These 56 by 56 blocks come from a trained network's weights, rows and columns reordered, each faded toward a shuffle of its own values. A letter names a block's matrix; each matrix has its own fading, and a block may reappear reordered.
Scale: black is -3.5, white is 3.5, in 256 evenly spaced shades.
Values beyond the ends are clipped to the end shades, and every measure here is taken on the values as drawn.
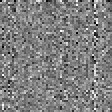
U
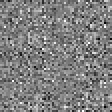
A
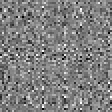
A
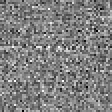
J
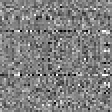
A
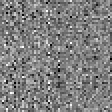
U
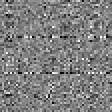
A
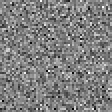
J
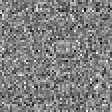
J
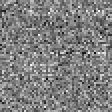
J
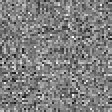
J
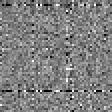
U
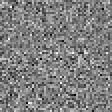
J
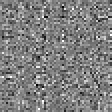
A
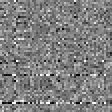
A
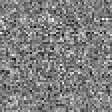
J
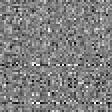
A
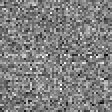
J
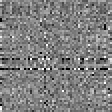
U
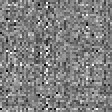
U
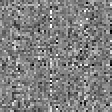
U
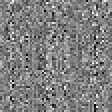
U
